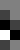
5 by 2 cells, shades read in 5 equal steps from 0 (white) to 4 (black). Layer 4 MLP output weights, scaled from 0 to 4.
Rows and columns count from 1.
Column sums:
12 13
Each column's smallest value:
0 2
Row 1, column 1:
2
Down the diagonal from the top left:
2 2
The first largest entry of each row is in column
1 1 1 2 1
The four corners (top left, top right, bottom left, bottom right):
2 2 3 2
